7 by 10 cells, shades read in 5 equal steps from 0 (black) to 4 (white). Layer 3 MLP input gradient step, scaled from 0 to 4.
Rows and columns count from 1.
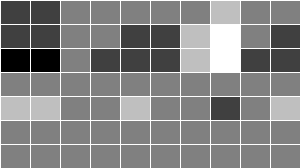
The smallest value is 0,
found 2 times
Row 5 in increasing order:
1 2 2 2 2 2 3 3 3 3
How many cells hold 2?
46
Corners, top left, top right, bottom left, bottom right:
1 2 2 2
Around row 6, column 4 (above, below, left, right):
2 2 2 2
